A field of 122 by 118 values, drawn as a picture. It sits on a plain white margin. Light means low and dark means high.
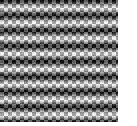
Seam: none. Stripes: horizontal, repeating 8 times. Slope: none. Average level on the scale: 50%.
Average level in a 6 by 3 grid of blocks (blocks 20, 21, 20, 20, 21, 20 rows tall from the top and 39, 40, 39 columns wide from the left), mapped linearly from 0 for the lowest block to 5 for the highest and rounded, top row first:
5 5 5
0 0 0
4 4 4
5 5 5
0 0 0
4 4 4
